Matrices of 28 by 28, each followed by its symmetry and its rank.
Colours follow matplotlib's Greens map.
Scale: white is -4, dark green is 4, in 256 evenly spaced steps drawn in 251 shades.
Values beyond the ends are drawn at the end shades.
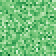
antisymmetric, full rank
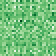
neither, rank five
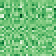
neither, rank three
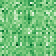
neither, rank five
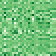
neither, rank three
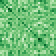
symmetric, rank five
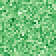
antisymmetric, full rank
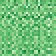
neither, rank three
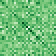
symmetric, rank five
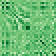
symmetric, rank five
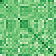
symmetric, rank five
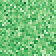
antisymmetric, full rank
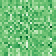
neither, rank five
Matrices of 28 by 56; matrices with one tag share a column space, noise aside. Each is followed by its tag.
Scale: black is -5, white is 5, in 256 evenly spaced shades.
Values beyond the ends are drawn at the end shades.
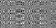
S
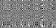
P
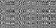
S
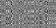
S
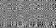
P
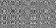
S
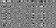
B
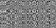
S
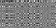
B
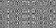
S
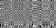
P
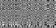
P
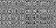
S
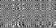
P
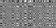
B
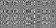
S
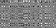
B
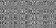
S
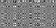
B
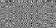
B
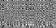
P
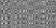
S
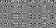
B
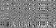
P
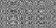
S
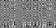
P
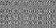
S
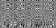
P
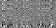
P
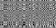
P
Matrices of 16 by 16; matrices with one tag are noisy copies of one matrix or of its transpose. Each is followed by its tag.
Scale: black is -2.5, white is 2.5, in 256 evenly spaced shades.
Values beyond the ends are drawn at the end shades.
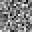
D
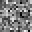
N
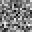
D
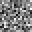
D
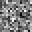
N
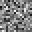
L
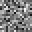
L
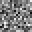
D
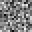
D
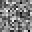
N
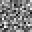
D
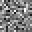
L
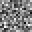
D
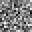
D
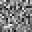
L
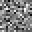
L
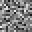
L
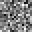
D
